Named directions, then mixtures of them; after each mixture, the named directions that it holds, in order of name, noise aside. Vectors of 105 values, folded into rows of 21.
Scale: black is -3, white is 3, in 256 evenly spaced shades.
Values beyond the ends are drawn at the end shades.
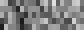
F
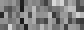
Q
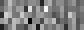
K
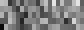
F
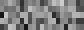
K, Q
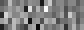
K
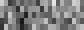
F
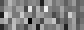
K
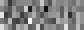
K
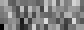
F, K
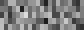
F, Q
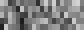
F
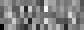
F, K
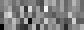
F, K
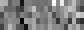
F, Q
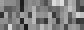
Q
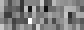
K, Q
